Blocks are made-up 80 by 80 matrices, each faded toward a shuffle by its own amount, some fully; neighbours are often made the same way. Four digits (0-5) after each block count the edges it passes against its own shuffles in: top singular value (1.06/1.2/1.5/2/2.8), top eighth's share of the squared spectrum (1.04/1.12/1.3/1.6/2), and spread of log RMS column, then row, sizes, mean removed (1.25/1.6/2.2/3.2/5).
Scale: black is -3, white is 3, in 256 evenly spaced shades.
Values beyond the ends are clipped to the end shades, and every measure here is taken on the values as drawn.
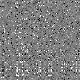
4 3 2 1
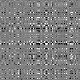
5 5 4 4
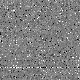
3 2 0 1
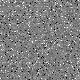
2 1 0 0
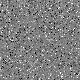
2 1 0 0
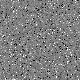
0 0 0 0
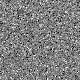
0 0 0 0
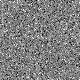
0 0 0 0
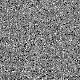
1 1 0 2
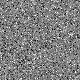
0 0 0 0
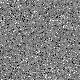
0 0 0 0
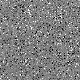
3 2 1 1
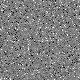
2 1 0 0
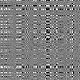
5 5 4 4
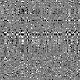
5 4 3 3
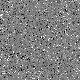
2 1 0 0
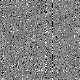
3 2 3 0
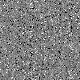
0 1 1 0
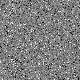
0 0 1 0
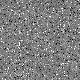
0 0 0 0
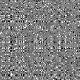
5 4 2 2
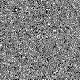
3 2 0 1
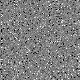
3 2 1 0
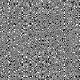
4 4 3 2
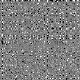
4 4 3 3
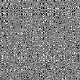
4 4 2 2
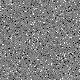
1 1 0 0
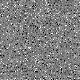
3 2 1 1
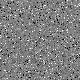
2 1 0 0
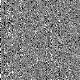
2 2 3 0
